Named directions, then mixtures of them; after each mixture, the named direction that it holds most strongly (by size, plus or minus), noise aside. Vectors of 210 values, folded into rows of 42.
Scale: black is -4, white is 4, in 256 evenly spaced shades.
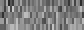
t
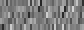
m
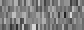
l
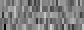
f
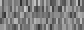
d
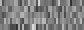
l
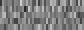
d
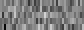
f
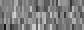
l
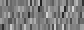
m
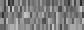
t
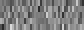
m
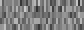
d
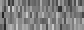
t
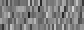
m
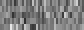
l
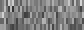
t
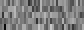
f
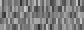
d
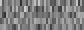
d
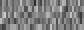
d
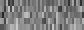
t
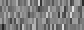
m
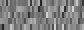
m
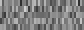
d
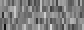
f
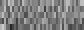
t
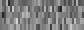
t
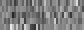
l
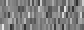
m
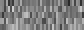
t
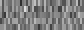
d
